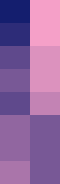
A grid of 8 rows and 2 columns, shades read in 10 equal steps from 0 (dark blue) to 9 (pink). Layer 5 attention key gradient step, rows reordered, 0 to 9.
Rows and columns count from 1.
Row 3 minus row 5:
0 1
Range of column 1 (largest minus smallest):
6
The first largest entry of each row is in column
2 2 2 2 2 1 1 1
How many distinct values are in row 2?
2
